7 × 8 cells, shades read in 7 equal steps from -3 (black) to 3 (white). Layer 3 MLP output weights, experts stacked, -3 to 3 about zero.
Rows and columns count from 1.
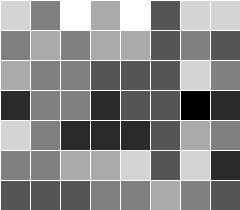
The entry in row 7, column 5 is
0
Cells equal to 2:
7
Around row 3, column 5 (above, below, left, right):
1 -1 -1 -1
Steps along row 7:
same same up same up down down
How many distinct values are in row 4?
4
